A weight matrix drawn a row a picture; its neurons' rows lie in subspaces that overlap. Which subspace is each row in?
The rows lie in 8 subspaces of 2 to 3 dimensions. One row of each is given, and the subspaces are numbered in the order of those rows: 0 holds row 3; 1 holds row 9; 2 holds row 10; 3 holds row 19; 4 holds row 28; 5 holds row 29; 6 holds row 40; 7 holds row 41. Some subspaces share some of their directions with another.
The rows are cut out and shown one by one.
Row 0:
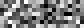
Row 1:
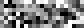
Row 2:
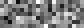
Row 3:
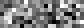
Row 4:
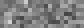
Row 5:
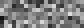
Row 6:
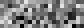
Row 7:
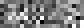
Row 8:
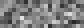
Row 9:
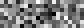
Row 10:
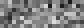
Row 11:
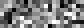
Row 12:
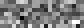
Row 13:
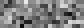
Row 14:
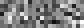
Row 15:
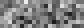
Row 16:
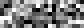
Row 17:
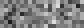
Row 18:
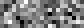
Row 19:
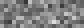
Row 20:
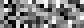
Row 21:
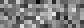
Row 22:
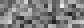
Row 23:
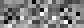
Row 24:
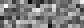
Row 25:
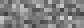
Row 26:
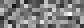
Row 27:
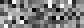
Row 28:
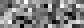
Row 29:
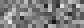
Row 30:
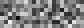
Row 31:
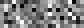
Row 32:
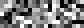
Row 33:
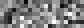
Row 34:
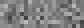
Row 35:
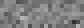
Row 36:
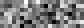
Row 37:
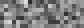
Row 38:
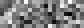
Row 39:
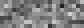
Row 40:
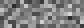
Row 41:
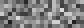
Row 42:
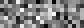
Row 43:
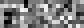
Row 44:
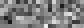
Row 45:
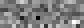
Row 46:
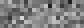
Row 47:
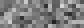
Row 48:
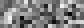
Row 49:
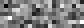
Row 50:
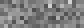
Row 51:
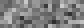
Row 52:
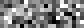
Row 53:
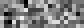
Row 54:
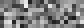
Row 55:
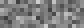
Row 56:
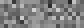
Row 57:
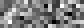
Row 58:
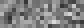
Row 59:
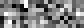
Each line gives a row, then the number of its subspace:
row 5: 6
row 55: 1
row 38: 6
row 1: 5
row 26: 6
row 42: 1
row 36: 1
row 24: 3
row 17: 5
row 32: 7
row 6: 4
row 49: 6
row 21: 1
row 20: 5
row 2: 1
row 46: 2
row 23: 7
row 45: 0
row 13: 5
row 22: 3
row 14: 4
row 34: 4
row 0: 6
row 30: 7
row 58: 4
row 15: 4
